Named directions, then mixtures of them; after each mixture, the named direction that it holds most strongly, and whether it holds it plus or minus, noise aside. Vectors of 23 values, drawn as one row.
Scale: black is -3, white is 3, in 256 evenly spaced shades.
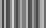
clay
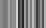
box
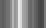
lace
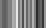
box, plus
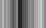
lace, minus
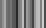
box, minus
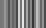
box, minus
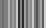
box, plus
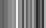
box, plus
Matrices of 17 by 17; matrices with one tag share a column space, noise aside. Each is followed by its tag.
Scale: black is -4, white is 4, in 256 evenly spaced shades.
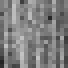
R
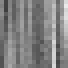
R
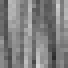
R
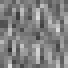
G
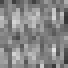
G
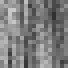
R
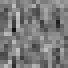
G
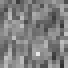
G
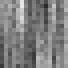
R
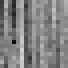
R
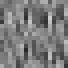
G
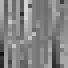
R
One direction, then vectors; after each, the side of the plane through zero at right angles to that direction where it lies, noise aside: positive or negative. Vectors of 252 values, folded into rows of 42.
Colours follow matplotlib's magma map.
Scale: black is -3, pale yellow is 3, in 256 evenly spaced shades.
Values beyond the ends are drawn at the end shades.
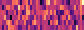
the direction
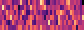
negative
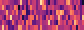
negative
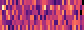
negative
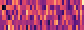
positive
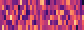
negative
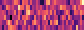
positive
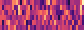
positive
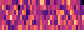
negative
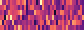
negative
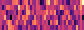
positive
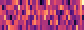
positive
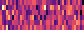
negative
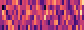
positive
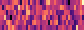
positive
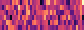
positive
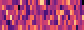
negative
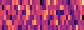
positive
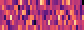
negative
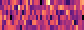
positive
